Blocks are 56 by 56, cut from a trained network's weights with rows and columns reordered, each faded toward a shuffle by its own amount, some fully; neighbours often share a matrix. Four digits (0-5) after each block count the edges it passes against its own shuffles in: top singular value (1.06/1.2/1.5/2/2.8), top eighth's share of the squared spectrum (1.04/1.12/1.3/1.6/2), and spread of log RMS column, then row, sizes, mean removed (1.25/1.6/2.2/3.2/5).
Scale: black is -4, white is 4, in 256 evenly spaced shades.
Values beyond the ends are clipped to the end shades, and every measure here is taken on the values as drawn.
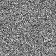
0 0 0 0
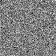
0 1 0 0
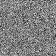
1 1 0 0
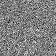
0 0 0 0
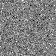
1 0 0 0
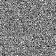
2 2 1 1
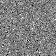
0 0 0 0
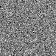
0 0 0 0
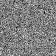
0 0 0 0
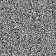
2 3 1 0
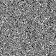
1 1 0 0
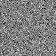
0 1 0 0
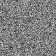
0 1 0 0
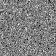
0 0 0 0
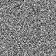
2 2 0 1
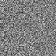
3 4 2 0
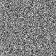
1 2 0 0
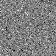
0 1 0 0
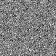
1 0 0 0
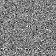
2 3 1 2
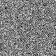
1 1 0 0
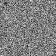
2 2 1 0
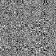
3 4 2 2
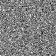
2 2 0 0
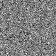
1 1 0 0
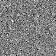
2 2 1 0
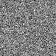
0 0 0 0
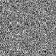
3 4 2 1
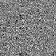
2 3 1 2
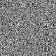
2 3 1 2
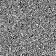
1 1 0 0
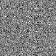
2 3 2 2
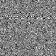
2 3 1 2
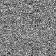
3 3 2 1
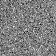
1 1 0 0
